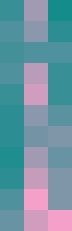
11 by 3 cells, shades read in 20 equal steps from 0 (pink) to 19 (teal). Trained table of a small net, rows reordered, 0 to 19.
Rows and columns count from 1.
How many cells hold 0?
2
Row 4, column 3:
16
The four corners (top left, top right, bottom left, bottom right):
16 19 12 0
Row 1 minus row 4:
2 2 3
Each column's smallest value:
12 0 0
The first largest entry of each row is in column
3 3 1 3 1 1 1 1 1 1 1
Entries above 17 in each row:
1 0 0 0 0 0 0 1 0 0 0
